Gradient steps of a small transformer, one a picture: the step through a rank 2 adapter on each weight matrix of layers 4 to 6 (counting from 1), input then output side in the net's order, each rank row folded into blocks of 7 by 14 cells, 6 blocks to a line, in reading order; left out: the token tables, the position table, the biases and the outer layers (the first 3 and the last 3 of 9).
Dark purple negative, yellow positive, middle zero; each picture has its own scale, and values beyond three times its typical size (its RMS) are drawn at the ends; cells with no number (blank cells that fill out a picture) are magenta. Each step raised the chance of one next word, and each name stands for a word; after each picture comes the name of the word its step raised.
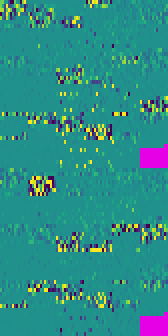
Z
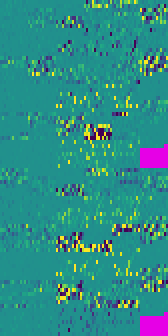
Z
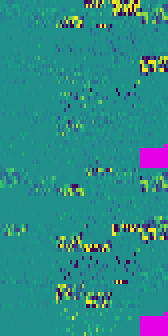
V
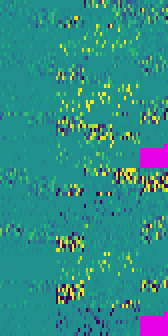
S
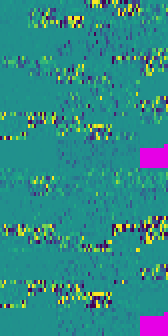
V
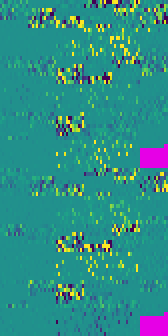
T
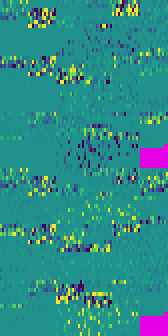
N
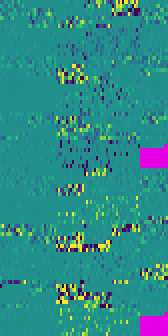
N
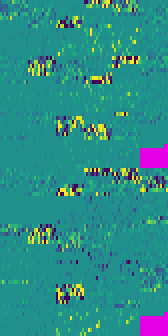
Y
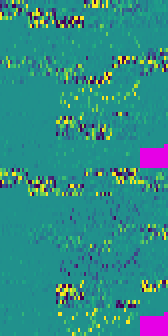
Y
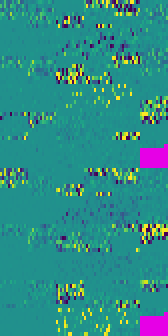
Y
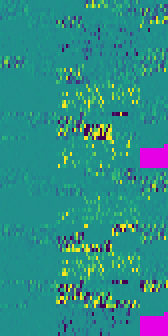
Z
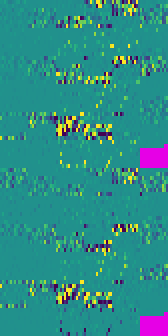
T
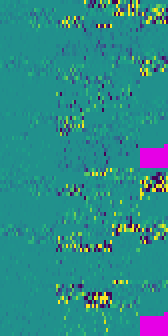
V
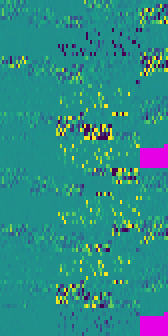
Z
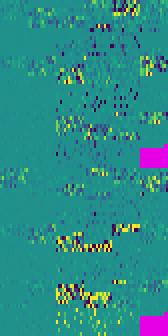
N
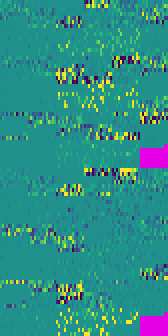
Y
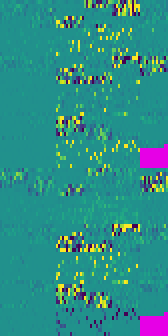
T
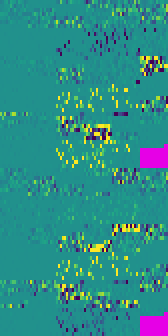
Z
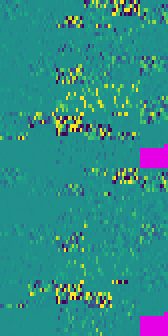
S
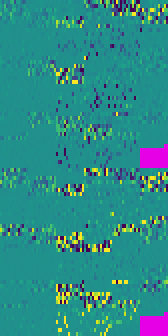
N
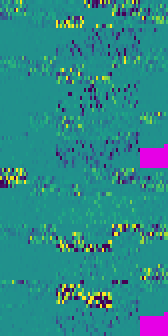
V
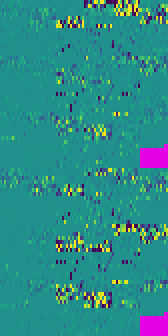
V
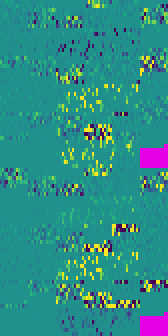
Z
